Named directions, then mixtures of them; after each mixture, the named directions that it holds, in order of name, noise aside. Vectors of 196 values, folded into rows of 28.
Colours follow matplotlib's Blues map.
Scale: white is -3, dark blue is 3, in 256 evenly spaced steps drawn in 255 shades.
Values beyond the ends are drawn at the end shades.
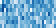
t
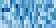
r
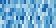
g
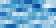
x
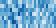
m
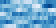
x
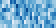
r, t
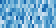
g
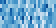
g, m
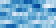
x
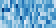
r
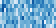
t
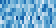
g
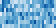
t, x
